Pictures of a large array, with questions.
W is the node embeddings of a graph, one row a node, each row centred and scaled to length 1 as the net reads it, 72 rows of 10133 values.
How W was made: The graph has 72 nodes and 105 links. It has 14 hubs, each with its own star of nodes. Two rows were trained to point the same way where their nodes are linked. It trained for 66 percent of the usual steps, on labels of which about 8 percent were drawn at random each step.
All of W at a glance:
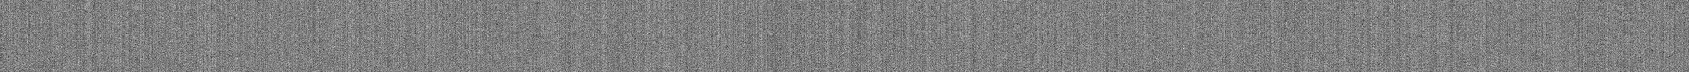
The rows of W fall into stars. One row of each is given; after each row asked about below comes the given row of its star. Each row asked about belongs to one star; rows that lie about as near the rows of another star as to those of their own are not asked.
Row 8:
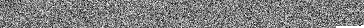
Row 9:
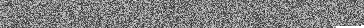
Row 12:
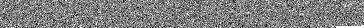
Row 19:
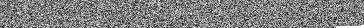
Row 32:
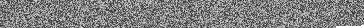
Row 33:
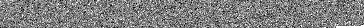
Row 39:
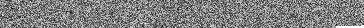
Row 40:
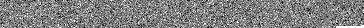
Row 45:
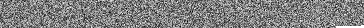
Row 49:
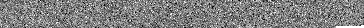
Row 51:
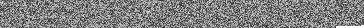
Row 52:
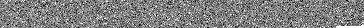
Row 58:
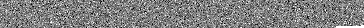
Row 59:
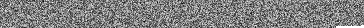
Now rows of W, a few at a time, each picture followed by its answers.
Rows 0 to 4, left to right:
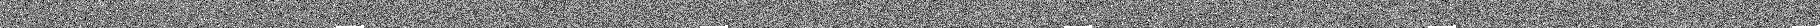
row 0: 32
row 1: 12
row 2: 52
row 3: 9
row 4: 32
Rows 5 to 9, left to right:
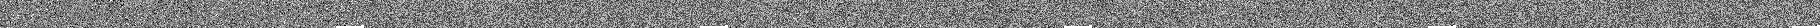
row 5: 32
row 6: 8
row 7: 8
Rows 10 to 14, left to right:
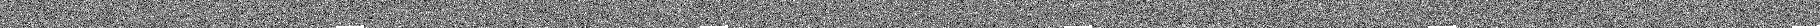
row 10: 49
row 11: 52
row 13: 51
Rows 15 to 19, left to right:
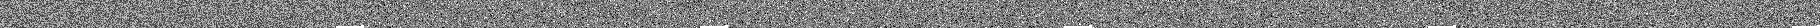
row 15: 58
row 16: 40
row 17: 33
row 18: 33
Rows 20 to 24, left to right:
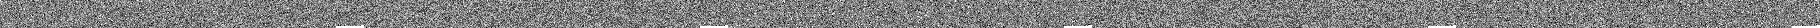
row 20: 32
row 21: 51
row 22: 40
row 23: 49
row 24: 39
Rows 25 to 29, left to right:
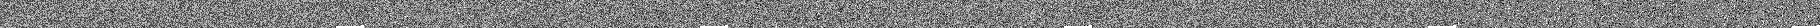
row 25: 40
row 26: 51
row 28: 52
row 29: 8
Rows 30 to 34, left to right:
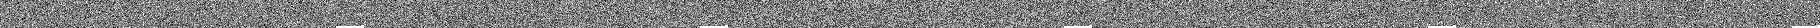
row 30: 51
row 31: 9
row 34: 19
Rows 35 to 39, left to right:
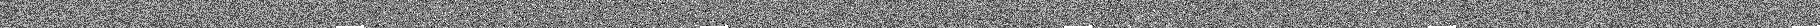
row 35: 19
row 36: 19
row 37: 49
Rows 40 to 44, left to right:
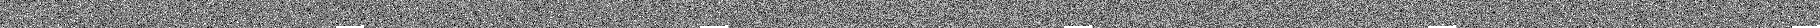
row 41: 12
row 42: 51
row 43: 49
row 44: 58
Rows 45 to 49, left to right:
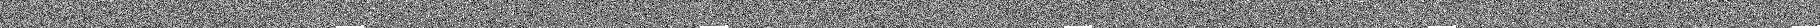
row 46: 9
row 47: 12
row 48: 45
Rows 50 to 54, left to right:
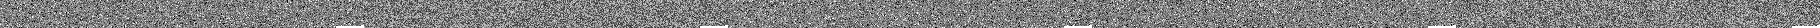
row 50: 58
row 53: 19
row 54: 32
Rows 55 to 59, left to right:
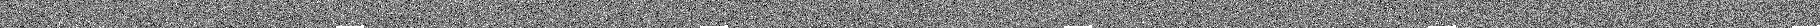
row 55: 58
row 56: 8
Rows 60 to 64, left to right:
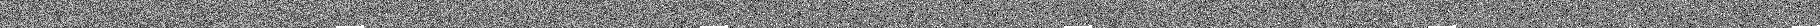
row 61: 40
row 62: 59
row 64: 45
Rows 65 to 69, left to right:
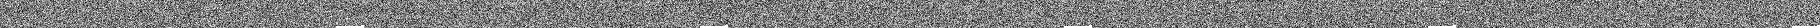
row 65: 12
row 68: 19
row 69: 49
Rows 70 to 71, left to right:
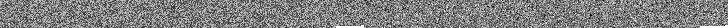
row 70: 33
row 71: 59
